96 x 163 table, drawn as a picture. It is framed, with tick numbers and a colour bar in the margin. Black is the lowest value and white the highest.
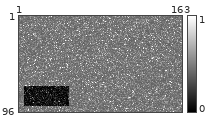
Mirror symmetry: none. Ninth with the lowest average: bottom left. Stripes: none. Odd patch: lower, in the bottom left. Histogram: heavy tails on both sides.
